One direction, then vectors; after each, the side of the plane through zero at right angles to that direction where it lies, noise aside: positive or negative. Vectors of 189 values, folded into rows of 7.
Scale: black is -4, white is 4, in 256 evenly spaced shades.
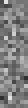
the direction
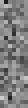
negative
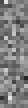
positive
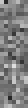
negative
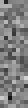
negative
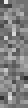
positive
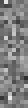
positive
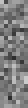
negative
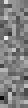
positive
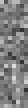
negative
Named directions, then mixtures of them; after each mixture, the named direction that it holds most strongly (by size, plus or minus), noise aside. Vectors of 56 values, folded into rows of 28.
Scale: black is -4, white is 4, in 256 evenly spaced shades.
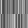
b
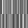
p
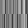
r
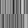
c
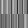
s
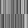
c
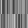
b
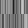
c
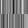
c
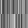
b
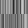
c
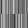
b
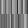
s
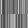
b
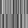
p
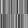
s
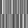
p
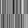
c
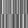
p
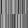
b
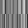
r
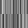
p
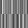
p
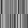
b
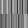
s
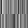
b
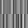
p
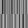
p
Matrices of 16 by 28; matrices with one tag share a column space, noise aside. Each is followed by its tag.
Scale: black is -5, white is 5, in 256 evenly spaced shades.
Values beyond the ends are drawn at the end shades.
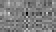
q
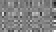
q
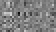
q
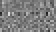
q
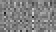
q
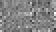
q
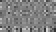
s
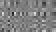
q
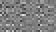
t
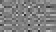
t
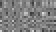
q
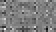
s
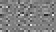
t
